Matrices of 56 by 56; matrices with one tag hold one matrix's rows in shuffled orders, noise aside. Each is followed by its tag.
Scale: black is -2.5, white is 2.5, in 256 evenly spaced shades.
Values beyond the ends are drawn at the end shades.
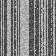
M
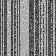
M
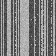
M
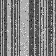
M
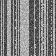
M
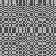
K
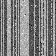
M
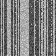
M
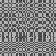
K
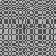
K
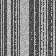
M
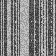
M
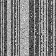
M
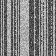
M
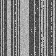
M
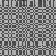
K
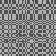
K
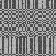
K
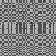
K
